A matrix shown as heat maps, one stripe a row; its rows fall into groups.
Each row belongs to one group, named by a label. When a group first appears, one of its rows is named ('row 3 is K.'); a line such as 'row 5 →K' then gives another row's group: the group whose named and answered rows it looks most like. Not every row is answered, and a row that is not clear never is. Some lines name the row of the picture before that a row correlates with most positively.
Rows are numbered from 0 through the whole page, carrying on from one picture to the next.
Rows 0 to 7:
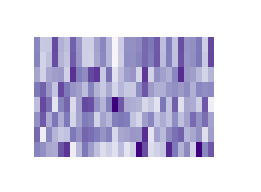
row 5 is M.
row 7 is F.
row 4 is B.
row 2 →F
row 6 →F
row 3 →F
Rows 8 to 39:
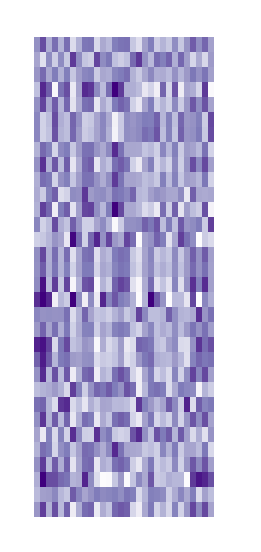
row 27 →M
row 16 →M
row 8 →M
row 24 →M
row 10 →M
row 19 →B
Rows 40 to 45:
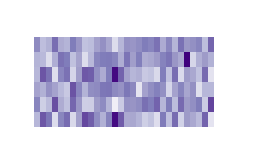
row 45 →B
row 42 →B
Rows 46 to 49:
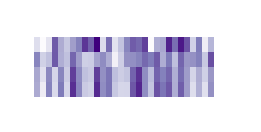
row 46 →F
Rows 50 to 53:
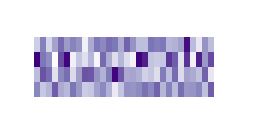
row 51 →F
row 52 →B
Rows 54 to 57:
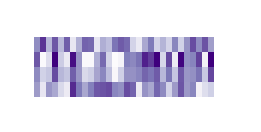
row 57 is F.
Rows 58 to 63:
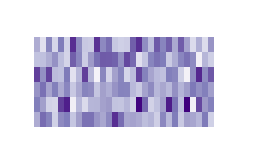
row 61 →M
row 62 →F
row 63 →B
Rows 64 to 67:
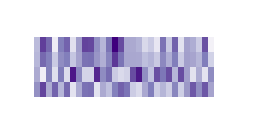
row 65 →B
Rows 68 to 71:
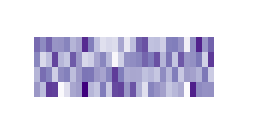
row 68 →F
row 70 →B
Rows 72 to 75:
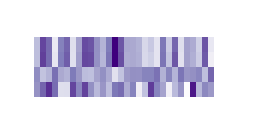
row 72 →B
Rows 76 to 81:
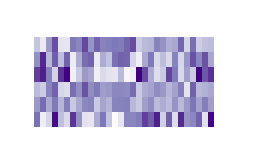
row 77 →M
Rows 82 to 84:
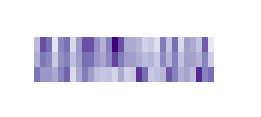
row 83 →B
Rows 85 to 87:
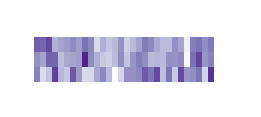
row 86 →F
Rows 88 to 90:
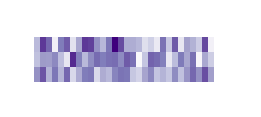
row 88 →B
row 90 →M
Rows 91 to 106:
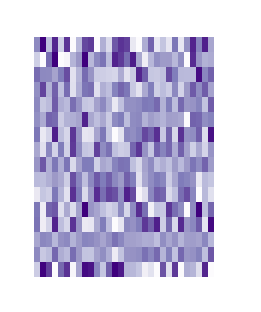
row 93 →F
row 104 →B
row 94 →M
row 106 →B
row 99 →M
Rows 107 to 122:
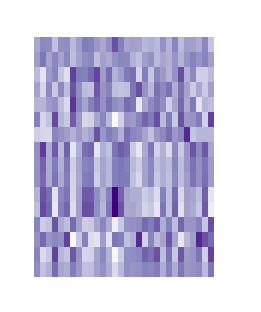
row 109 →F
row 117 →B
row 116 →M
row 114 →M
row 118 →B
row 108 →M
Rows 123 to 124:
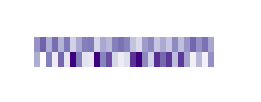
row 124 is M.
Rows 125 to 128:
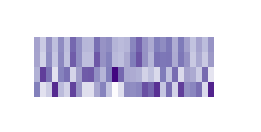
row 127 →B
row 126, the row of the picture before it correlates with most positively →124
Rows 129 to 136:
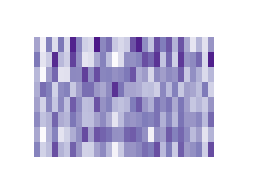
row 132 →B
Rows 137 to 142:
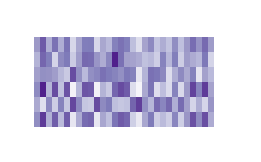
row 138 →B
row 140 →M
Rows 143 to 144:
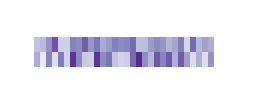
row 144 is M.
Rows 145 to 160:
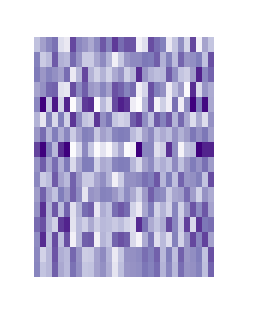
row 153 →M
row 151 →M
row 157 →F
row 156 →M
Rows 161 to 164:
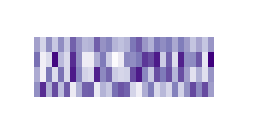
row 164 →M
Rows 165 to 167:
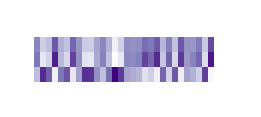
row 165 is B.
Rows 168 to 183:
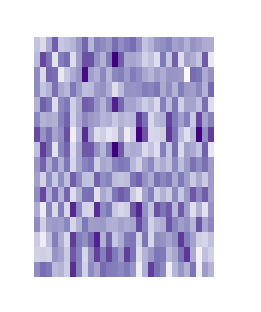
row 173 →F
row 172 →B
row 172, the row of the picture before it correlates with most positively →167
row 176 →M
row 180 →F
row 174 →F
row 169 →B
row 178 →M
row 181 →F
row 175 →B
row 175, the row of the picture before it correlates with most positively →167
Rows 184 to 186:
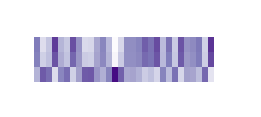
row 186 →B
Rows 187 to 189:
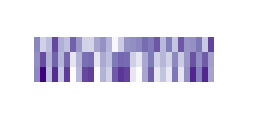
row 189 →M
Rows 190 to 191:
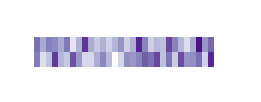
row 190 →F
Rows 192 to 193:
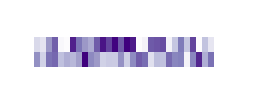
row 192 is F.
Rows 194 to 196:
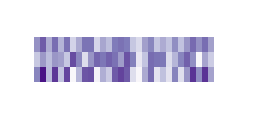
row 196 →M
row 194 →M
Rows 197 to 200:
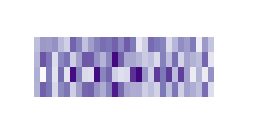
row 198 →B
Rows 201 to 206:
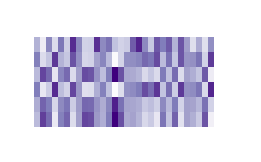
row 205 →B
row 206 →B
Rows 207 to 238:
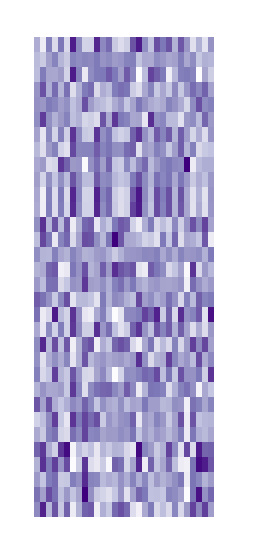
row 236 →F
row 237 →F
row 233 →F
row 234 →F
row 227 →M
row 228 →F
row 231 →F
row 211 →F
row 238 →M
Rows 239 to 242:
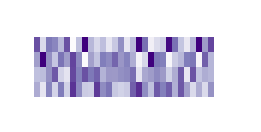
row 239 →F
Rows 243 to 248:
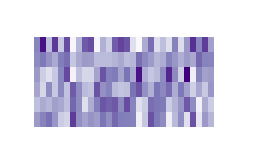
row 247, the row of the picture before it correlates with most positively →240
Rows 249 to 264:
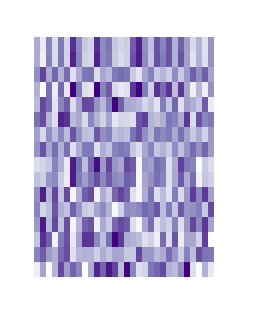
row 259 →M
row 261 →M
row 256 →M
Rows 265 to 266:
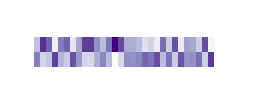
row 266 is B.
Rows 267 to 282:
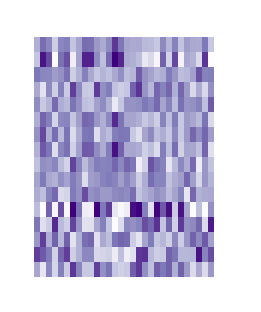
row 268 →B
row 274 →B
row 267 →B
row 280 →M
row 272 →B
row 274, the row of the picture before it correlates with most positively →265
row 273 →M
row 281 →F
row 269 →F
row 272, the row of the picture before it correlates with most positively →265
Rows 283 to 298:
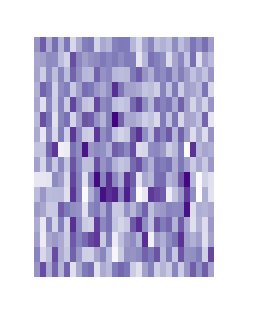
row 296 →F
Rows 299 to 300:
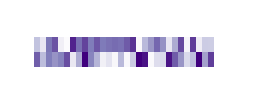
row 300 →F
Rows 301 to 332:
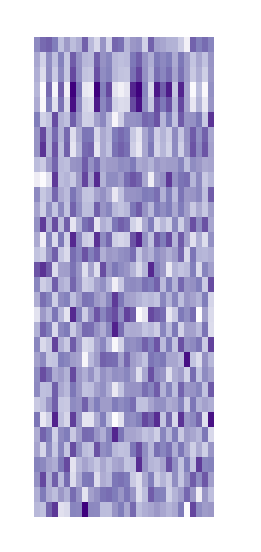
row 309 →F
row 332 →F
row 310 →F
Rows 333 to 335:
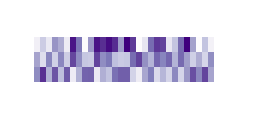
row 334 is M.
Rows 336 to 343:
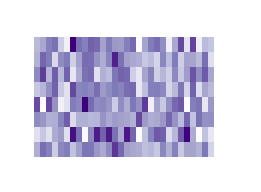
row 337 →B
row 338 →M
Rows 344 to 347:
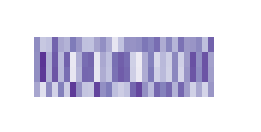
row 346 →M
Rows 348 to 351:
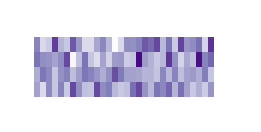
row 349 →F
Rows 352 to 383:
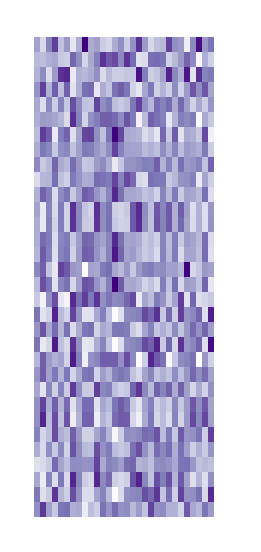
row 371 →M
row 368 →B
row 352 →F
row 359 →B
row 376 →M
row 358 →B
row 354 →F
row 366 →B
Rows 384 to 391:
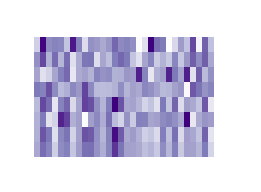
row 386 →F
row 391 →B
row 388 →B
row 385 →M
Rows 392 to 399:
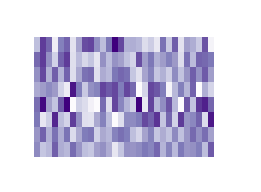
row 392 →B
